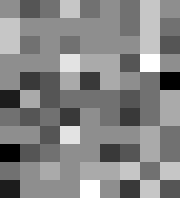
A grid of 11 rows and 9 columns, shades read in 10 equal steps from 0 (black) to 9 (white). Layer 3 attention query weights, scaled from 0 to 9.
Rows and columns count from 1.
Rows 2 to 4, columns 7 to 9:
4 7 4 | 5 7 3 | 3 9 5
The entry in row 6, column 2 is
6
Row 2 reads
7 5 5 5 5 5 4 7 4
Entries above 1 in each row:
9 9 9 9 8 8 9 9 8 9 8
